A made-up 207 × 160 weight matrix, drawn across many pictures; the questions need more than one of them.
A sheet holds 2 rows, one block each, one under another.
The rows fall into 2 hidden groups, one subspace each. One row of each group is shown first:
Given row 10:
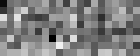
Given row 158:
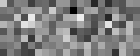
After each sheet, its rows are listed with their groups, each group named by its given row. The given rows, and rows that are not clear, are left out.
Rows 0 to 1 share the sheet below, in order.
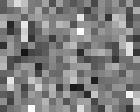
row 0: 158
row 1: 158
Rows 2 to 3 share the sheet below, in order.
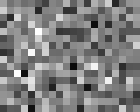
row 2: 158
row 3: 158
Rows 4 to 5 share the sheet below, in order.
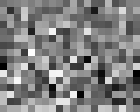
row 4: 158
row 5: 10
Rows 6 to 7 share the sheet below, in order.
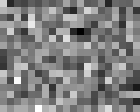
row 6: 158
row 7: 10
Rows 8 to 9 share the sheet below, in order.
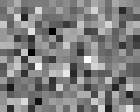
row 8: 158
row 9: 158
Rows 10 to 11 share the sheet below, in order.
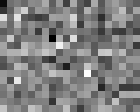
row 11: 10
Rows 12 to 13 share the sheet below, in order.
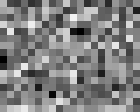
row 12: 158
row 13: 10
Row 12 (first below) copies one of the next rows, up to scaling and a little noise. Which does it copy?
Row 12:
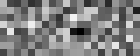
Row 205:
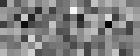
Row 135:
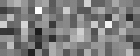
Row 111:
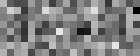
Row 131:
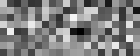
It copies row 131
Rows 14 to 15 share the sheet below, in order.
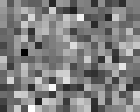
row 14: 158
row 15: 158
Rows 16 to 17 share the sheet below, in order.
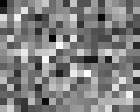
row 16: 10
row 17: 158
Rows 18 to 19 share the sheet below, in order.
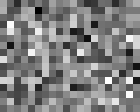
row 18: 158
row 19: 158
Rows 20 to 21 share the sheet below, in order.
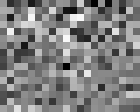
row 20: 158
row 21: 10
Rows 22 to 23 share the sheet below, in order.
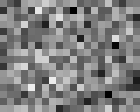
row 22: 10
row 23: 10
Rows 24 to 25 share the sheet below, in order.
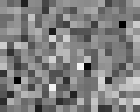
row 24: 158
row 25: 10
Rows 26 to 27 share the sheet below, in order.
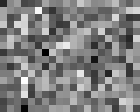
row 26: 158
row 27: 158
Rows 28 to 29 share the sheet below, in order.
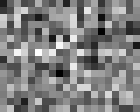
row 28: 10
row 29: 158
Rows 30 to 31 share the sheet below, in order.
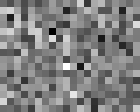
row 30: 158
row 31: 10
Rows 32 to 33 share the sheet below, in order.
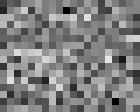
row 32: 10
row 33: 10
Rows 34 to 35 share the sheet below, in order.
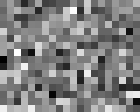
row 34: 10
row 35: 10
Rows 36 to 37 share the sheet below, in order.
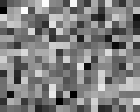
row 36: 10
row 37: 10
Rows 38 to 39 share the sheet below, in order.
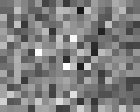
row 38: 10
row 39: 10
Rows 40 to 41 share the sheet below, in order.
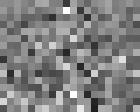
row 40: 10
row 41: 10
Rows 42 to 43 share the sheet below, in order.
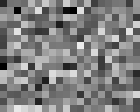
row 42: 10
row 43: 10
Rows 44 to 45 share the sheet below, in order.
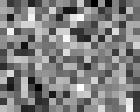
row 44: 158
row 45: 158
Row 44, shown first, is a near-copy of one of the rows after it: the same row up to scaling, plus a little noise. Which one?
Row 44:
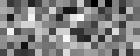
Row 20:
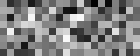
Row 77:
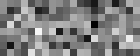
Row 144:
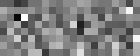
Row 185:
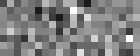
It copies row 20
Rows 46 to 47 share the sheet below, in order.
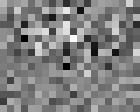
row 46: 10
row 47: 10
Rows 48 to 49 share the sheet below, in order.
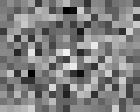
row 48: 10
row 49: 158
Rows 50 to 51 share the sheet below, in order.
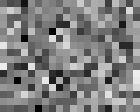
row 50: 158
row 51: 10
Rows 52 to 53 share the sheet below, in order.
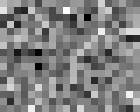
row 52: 10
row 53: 158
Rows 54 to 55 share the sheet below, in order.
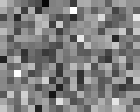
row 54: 10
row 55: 10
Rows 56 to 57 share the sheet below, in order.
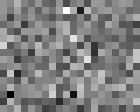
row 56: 10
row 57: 10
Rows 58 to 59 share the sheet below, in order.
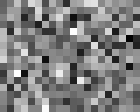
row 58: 158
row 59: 158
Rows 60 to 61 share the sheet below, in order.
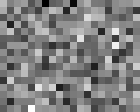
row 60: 10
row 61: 158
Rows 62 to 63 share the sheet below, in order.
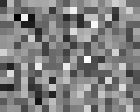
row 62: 158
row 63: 158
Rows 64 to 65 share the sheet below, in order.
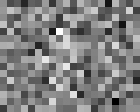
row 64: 158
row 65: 10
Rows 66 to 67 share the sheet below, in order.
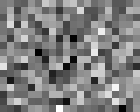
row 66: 10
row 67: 10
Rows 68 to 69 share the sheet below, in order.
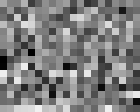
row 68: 158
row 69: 10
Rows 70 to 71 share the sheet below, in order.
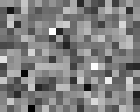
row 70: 158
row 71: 158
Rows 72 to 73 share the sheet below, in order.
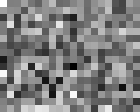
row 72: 10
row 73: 10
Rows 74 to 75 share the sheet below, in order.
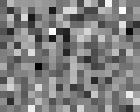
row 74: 158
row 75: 158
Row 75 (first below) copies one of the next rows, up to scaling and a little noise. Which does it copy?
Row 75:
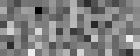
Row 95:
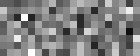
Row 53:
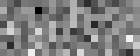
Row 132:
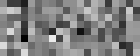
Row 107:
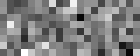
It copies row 53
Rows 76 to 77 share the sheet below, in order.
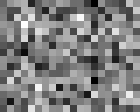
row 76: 158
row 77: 158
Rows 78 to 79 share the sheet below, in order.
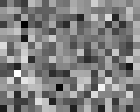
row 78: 158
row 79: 158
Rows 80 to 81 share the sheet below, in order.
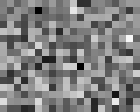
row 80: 158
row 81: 10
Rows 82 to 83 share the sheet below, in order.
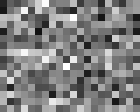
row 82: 10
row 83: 10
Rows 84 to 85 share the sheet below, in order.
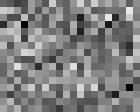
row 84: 158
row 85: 10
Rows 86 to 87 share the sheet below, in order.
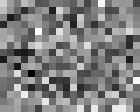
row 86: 10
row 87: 10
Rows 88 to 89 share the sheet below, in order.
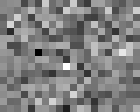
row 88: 10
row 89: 10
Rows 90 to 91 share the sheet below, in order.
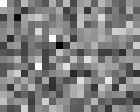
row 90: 10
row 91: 158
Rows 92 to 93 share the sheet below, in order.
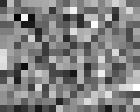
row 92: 158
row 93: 10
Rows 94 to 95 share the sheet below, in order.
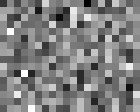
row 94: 158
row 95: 158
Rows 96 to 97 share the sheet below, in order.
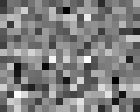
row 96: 10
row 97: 10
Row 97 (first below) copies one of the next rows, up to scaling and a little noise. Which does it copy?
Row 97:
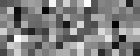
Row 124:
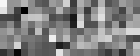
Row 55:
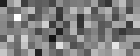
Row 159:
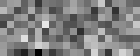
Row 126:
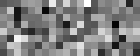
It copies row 126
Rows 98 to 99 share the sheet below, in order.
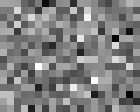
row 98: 10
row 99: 158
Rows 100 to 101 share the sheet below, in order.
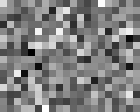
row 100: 10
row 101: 158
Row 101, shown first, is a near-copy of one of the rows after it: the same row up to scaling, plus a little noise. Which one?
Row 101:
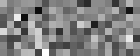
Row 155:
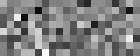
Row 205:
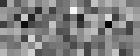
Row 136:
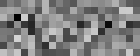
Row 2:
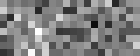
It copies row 155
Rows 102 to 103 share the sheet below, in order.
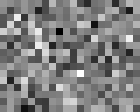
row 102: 158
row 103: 158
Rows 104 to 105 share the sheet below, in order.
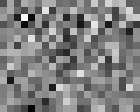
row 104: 158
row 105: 158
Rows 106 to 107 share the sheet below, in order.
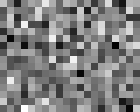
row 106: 10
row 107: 158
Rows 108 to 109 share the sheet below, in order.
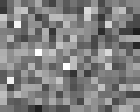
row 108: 10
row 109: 10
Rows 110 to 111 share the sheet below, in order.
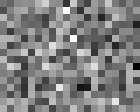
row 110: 10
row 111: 158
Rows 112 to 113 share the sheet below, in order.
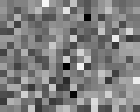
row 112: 10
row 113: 10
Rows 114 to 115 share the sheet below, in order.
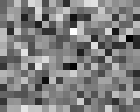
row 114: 158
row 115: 10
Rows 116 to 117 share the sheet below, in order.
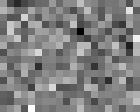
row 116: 158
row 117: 158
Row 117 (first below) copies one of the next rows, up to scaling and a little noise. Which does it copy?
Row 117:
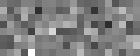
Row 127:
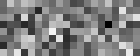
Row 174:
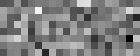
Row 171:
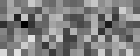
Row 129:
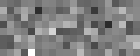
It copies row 129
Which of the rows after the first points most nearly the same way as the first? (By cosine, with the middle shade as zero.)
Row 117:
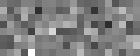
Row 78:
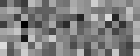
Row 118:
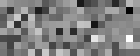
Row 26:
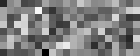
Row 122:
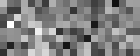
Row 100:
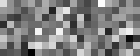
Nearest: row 122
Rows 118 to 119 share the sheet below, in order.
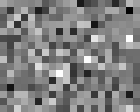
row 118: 158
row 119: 158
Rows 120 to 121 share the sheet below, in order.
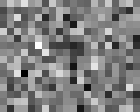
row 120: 158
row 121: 158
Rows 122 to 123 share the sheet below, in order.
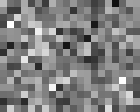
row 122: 158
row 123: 158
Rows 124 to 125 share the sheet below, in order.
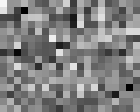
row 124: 10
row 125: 10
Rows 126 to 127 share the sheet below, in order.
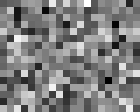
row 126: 10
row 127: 158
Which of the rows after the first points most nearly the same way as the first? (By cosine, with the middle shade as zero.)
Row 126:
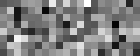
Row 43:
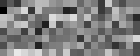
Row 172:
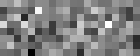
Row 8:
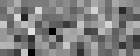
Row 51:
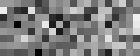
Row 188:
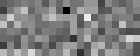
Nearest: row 51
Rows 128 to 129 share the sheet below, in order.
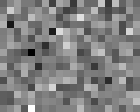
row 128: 158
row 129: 158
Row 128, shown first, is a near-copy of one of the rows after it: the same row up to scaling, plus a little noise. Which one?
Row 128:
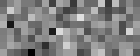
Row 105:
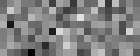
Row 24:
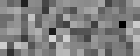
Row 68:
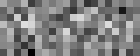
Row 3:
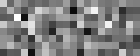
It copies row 105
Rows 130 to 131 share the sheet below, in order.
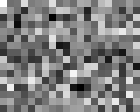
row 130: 10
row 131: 158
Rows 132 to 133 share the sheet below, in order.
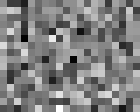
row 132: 158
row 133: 10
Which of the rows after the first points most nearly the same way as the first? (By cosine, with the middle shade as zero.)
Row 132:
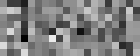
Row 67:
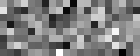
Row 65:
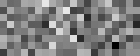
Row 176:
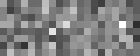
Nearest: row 67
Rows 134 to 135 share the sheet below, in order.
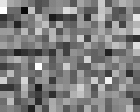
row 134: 10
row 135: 158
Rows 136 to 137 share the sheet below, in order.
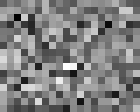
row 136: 158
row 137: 10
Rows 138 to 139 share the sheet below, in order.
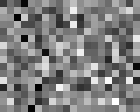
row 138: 158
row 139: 158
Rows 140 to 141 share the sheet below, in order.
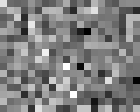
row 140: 158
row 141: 10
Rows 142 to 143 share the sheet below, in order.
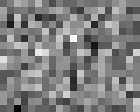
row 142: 10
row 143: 10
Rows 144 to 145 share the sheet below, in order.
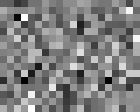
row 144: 158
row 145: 158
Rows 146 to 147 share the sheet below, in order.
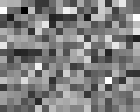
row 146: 10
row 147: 158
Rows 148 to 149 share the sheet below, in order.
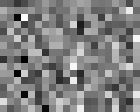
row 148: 158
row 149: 158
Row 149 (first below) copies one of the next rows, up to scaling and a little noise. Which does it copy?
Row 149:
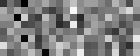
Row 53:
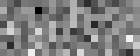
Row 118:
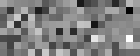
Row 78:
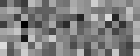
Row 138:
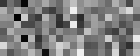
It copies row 138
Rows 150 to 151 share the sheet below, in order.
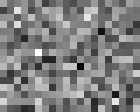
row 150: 10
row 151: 10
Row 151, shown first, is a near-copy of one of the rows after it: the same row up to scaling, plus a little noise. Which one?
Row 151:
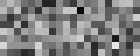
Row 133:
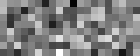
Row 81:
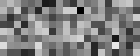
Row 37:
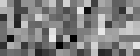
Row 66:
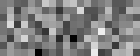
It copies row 81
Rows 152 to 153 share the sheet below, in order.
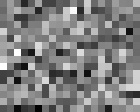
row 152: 10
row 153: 10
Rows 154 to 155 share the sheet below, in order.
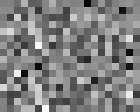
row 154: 158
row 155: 158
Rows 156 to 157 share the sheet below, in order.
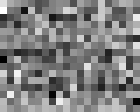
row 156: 10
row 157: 10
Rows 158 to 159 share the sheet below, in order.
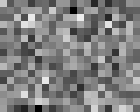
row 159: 10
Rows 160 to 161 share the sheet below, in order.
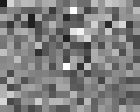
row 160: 158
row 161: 10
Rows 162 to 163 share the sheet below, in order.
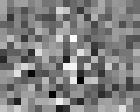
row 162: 10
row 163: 10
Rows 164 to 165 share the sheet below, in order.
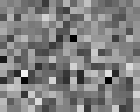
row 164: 10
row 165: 158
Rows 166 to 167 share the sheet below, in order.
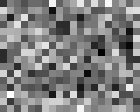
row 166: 158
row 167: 10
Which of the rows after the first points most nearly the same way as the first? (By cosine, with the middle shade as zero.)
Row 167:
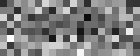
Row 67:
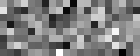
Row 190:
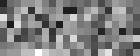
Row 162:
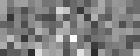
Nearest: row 162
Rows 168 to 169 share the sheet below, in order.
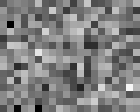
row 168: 10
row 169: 10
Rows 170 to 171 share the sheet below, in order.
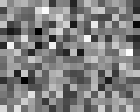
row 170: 158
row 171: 158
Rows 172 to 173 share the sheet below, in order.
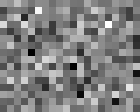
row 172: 158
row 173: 10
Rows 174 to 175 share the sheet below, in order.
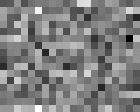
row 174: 158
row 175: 10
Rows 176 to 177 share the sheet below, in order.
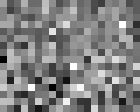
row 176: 158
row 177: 158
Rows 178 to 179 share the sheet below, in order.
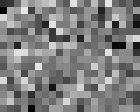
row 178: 10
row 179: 158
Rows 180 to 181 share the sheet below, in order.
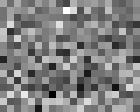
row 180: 10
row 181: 10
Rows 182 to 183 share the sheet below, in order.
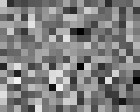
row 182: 158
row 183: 10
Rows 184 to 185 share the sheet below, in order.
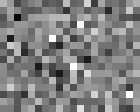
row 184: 10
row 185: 158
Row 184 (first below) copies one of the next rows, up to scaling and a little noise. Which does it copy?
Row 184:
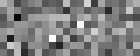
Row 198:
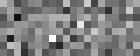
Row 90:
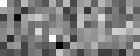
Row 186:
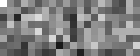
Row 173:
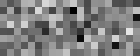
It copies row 198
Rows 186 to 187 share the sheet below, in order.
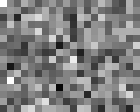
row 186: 10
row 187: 158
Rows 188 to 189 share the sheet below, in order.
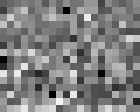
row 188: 10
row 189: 10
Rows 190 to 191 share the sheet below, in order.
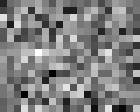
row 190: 10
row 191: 10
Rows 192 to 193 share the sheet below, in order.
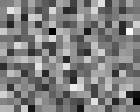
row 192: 158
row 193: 158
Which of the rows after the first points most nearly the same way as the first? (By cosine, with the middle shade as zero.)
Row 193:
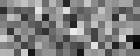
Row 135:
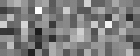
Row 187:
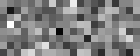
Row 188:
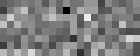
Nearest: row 135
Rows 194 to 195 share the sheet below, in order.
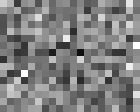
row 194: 10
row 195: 158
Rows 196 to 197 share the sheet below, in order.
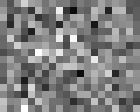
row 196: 10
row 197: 158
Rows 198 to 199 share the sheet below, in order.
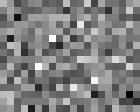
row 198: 10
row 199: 158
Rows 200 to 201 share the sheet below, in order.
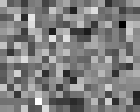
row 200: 158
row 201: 158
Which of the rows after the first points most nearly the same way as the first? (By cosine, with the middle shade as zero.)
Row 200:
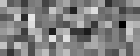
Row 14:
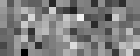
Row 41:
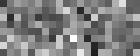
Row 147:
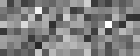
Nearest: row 147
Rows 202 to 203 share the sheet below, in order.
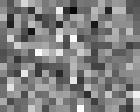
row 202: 10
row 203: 158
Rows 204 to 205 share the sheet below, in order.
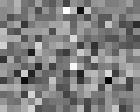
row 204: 10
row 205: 158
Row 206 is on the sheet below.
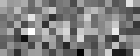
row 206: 10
